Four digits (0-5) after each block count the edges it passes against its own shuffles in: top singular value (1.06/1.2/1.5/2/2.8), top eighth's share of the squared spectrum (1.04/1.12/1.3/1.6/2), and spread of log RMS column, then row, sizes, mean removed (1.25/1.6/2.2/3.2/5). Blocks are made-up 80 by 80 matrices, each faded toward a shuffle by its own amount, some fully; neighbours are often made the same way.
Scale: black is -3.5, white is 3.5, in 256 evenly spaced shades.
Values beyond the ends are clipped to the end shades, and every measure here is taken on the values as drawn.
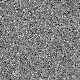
0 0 0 0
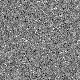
0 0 0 0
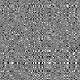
5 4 3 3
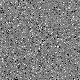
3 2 0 0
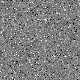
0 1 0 0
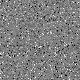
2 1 0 1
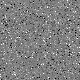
1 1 0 1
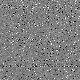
2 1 0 1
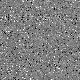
1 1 0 1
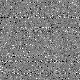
3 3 0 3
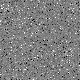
0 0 0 0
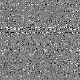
3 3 0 3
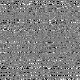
4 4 1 4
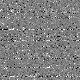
3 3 0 3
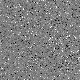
0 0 0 0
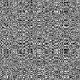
5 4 3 3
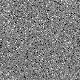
2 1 0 0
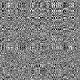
5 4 3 3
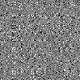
4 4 2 2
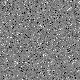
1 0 0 0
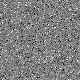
2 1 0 0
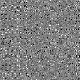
4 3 2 2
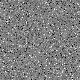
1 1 0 0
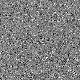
1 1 0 2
